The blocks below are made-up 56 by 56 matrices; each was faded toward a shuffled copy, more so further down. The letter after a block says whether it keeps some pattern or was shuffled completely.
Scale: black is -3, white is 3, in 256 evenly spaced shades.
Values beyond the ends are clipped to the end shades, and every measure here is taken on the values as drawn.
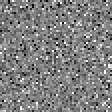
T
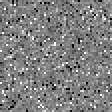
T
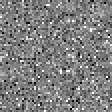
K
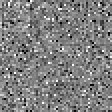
K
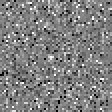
K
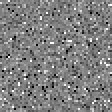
T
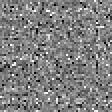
K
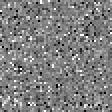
K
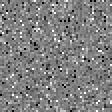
T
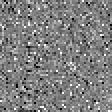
K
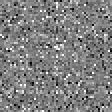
K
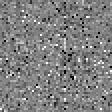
K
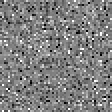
K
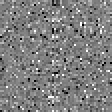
K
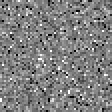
T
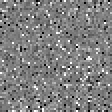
K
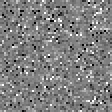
T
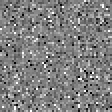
K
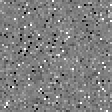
T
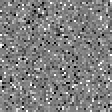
T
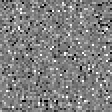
T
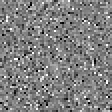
T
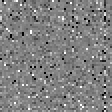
K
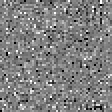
K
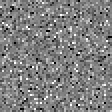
T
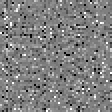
K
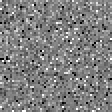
T
